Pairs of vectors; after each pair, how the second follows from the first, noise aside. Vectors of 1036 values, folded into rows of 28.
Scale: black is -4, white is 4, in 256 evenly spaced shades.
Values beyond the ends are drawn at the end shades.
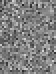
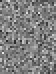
wrapped around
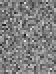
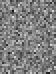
wrapped around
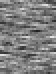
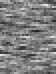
copied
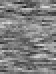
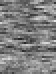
wrapped around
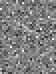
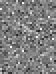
copied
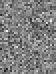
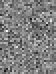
copied
